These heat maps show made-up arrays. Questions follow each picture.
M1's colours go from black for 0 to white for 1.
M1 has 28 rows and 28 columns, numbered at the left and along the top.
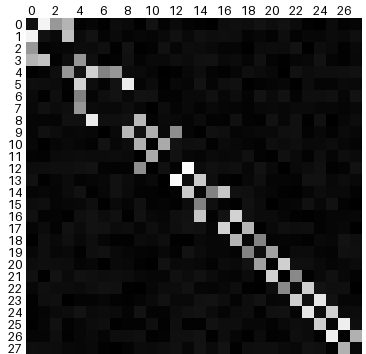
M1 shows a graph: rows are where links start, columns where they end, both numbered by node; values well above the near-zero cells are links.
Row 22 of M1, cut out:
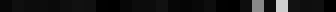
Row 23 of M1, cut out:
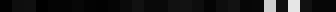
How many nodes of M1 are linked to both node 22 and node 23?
0
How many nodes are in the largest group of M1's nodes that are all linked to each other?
3
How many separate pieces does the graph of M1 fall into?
1
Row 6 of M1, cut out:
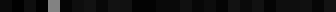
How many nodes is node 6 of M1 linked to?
1
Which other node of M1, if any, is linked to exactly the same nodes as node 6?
node 7
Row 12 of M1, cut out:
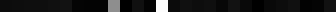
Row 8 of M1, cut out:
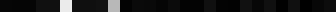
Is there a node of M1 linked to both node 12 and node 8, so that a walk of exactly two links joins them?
yes
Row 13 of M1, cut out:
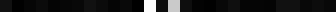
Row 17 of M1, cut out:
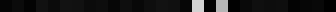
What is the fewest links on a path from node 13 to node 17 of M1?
3
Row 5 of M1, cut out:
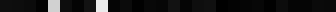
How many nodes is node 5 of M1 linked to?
2
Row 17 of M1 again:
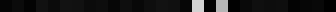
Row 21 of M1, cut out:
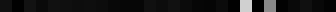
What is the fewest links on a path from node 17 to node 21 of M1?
4
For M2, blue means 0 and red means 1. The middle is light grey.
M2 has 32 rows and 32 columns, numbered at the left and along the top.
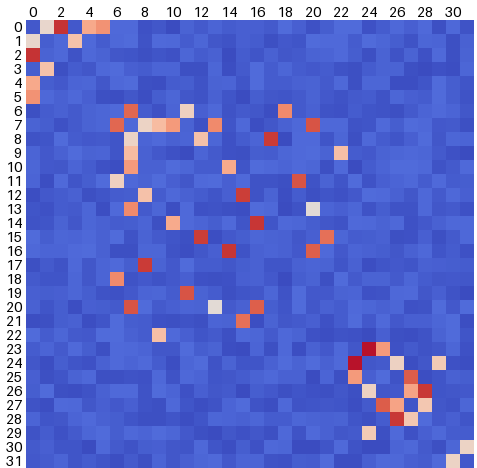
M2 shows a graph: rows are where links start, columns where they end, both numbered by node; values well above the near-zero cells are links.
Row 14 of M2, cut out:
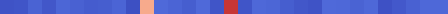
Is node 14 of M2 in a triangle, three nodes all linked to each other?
no
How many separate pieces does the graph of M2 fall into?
4
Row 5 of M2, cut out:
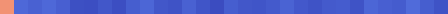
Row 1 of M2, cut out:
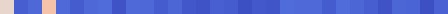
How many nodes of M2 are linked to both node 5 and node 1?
1
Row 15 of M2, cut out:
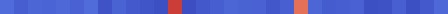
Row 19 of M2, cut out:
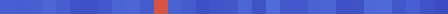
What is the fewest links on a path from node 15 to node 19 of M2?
6
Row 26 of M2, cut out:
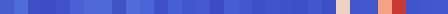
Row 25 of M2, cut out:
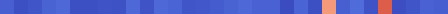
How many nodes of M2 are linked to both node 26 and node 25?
1
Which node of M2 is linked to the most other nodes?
node 7
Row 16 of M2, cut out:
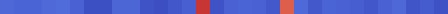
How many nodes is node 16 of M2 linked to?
2
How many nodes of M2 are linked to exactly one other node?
12
